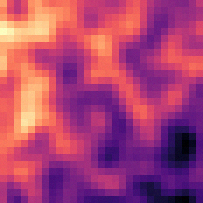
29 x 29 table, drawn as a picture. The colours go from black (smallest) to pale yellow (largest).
There are no regular stripes. There are no lone odd cells. The field climbs toward the top left. The top left is the ninth with the highest average. The field is mottled with small blotches.
